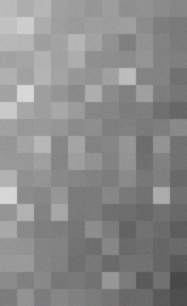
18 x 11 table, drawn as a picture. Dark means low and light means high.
Stripes: none. Ninth with the lowest average: bottom right. Slope: up to the top left. Mirror symmetry: none. Grain: fine. Ninth with the highest average: top left.
